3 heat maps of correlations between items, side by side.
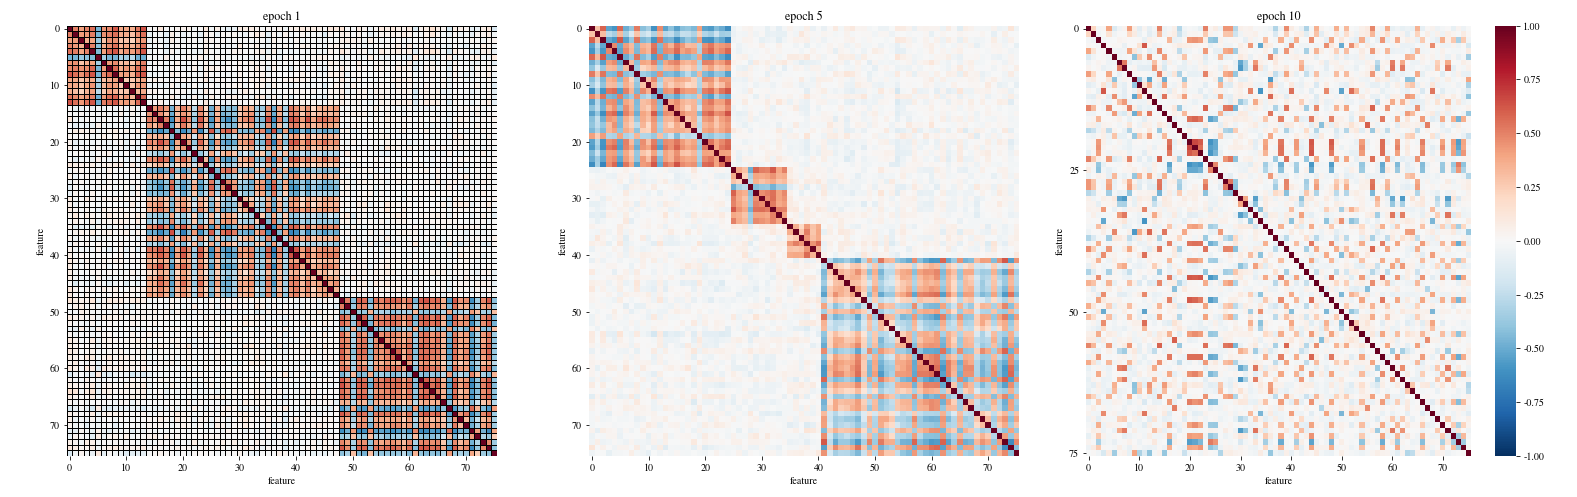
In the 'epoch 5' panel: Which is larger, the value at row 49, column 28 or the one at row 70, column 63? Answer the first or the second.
the first
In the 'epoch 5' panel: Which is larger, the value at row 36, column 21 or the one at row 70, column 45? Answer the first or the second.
the first
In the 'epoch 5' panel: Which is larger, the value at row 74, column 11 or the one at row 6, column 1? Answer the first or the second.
the first
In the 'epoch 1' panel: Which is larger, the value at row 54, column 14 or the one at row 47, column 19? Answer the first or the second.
the second
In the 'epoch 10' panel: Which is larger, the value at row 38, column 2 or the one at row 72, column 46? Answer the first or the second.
the first
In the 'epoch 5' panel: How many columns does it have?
76
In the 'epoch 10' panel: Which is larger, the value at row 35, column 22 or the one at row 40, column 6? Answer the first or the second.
the first
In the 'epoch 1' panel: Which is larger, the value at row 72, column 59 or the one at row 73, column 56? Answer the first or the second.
the second
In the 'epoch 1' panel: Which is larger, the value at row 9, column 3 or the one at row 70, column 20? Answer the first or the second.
the first
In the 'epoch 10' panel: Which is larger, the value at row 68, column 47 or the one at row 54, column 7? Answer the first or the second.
the first
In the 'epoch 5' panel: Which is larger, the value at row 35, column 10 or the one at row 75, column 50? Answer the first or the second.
the first
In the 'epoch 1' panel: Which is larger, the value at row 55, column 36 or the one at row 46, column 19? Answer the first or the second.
the second
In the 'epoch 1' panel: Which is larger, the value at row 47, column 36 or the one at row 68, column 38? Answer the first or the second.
the second
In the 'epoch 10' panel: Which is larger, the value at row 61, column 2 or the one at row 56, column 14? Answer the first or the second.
the second
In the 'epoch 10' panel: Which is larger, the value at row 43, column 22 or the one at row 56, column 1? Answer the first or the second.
the second
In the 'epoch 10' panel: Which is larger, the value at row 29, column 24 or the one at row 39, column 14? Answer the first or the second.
the second
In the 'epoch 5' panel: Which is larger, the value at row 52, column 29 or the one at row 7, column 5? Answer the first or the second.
the first
